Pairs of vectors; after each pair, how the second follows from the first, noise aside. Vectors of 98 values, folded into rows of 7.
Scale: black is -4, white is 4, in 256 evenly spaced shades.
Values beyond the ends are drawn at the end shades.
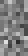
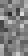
reversed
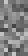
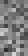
sign-scrambled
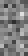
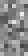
sign-scrambled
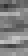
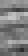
reversed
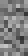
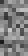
reversed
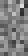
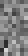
reversed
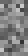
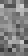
sign-scrambled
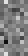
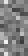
sign-scrambled
